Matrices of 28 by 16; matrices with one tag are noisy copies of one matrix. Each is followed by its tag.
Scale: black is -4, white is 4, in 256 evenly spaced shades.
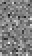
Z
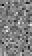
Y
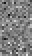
Z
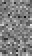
Z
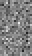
Y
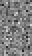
Y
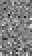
Z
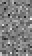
Z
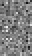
Y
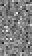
Y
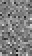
Z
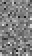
Z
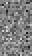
Y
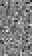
Y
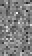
Y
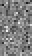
Y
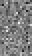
Y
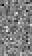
Y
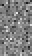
Y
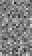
Z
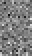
Z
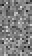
Y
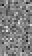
Y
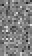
Y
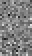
Z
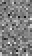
Z
